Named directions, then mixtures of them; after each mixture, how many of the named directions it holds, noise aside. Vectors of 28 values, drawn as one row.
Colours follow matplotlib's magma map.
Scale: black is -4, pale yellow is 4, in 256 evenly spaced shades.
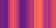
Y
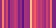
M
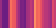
one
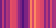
two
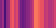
one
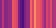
two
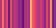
one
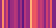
one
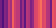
two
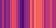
two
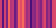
one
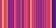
two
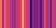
two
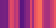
one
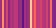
one
